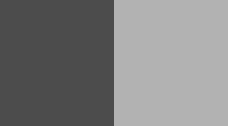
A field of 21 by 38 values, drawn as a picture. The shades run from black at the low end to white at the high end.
The table splits into one row of 2 panels. Panel 1,1: low, flat. Panel 1,2: high, flat.
